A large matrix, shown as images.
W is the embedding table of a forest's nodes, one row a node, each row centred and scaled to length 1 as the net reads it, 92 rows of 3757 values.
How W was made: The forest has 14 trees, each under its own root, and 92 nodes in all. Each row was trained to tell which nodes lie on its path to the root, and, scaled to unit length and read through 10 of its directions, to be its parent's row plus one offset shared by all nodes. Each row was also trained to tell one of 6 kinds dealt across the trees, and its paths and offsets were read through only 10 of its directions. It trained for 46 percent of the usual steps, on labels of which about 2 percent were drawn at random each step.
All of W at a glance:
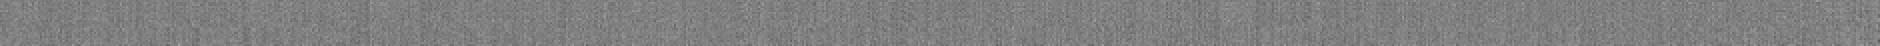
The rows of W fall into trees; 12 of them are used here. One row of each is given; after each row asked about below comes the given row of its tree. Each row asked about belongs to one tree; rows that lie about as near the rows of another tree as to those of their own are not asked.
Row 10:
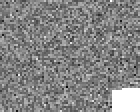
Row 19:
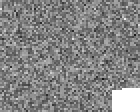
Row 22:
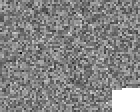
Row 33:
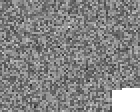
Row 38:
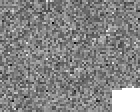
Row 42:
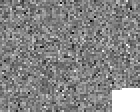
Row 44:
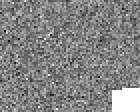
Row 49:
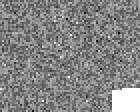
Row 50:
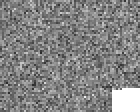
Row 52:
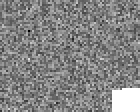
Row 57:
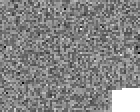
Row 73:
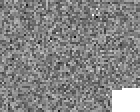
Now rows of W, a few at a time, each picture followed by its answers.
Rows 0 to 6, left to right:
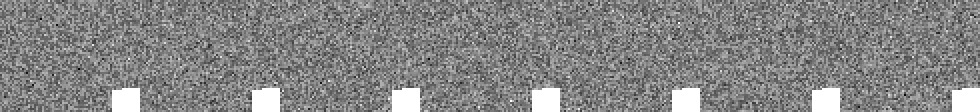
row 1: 33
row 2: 44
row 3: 42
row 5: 19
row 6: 38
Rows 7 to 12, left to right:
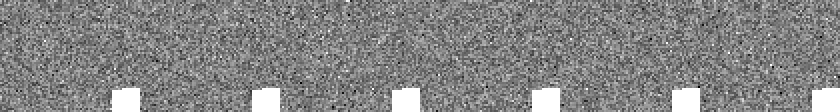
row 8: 19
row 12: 38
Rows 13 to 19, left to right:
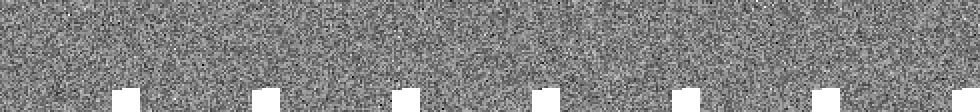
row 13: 44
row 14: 10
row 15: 57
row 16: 73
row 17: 33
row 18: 38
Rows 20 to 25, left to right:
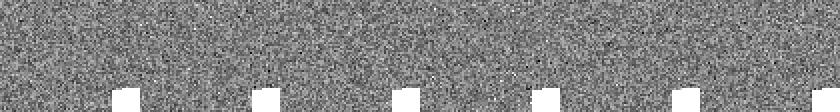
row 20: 19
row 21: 57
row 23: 44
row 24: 10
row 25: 49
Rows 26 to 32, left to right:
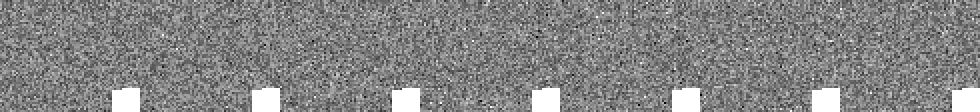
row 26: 33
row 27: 42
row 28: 50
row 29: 38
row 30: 38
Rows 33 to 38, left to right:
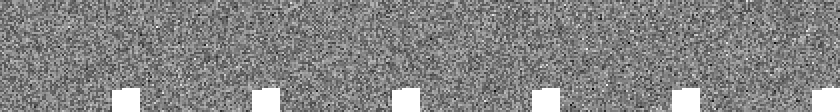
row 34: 73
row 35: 19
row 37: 57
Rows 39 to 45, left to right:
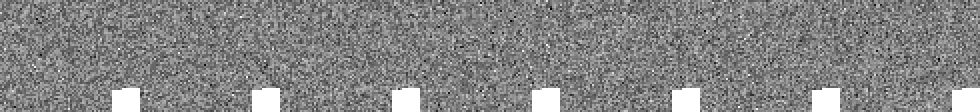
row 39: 10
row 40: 42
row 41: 42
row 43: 33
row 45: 38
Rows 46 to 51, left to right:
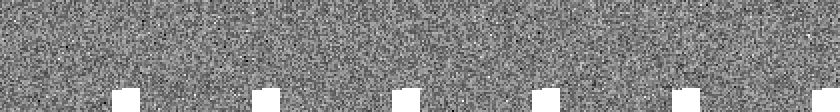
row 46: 50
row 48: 52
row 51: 22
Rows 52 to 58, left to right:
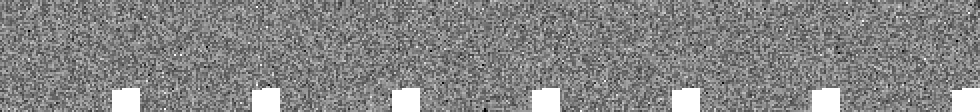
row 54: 38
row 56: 57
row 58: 44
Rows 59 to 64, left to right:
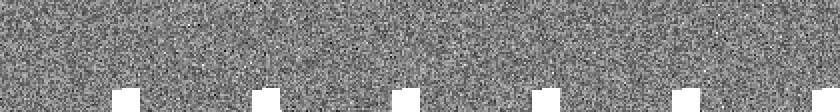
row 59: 22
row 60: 44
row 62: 49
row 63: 22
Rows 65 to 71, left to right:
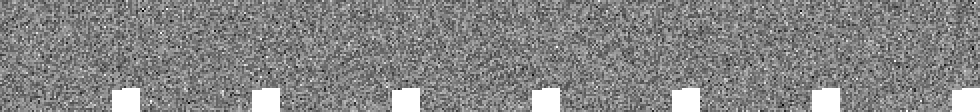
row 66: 57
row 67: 73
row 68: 73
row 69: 10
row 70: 57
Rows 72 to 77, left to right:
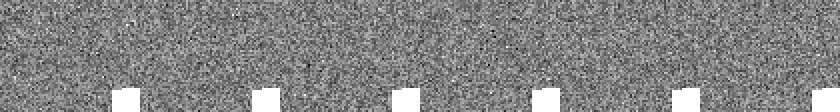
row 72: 42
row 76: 52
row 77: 38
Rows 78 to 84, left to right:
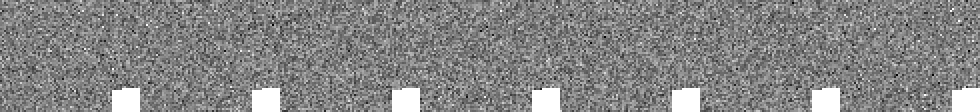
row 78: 44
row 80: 22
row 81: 44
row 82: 57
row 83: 73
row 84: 44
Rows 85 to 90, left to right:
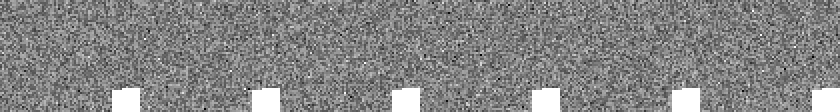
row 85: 52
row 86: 57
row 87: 10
